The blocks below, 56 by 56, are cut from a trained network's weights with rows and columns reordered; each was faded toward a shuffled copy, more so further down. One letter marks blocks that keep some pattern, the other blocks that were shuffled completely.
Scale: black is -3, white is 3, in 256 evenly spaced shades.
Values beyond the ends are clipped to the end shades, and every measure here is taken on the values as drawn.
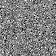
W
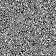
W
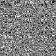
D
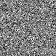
W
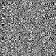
D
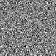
D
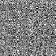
D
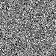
W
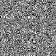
D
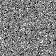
W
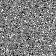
W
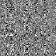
D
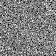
W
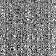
D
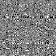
D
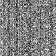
D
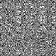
D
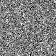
W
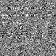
D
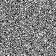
W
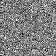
D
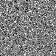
W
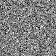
W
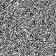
W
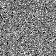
W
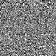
D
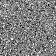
W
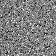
W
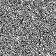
W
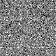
D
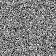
W
